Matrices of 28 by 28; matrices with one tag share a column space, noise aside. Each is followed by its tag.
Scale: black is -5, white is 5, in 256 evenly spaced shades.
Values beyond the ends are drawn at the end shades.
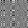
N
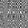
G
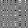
N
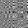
G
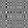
G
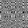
G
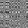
G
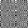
N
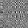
G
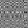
G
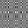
G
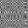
G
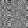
N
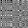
N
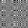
N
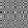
G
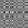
G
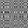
G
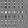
G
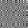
N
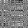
N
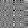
N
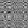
G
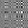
G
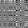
N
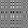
G
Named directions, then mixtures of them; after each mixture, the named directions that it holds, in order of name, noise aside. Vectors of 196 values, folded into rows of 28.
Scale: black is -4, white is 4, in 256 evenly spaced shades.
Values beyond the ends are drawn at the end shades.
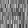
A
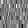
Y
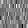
Y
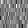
Y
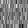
A, Y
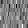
Y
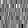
Y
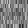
A, Y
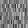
A, Y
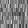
A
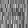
A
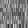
A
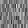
A, Y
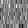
A, Y
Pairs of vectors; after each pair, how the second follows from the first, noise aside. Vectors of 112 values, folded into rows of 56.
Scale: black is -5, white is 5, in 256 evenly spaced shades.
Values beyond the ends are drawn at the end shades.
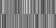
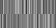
sign-scrambled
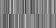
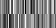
scaled up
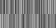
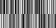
scaled up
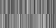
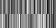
scaled up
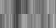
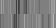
partly zeroed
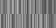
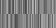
shuffled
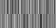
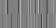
partly zeroed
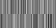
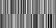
scaled up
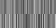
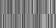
shuffled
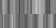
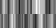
scaled up
